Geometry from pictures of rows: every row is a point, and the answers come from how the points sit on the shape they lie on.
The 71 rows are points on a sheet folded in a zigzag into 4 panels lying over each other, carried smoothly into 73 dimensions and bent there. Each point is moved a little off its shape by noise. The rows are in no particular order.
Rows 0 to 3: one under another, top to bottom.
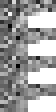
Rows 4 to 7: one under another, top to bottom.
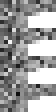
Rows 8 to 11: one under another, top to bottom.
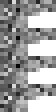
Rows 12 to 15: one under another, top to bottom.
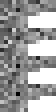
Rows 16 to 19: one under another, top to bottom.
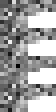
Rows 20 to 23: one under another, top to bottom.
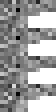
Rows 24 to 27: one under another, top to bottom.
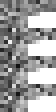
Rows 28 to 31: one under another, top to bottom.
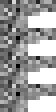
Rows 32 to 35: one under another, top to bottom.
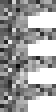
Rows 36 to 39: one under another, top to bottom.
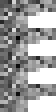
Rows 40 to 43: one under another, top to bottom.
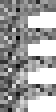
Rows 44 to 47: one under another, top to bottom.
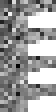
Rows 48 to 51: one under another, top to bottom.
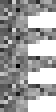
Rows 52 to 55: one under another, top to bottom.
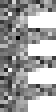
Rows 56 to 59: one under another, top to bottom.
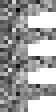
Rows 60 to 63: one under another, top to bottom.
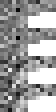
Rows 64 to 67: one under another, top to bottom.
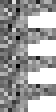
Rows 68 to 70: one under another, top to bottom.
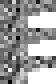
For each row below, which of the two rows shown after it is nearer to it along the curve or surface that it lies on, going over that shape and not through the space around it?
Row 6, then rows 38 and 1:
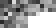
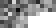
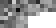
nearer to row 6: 1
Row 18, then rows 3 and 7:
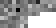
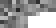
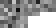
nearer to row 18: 7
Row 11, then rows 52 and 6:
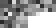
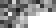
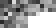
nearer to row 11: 6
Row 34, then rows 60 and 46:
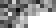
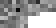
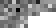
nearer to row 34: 46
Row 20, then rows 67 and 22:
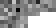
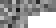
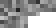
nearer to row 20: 67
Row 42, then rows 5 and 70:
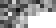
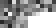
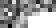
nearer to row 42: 70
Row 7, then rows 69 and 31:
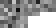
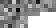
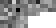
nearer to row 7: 31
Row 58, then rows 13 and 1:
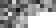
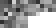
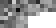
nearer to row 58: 1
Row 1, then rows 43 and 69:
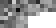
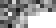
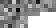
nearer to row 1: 43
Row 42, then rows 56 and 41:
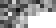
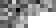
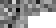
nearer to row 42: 56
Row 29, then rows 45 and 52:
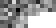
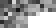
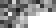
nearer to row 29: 52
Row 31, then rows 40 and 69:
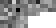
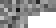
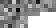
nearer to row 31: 40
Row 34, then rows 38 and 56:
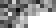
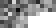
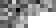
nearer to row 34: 56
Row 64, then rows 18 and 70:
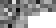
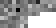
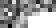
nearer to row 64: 70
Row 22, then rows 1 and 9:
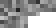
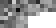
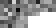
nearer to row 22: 1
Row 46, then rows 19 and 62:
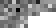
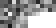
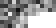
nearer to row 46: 62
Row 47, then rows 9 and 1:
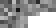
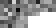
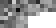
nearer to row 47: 1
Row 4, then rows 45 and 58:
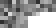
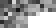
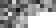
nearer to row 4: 45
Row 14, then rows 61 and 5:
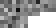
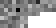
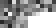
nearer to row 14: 61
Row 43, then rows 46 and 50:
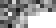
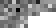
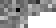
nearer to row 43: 46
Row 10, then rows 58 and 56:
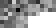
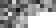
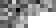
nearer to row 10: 58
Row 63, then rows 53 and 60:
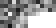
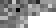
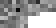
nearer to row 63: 53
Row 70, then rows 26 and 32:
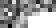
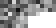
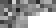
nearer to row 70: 26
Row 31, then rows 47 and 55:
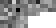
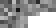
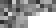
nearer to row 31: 47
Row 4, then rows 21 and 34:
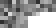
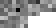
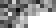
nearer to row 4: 21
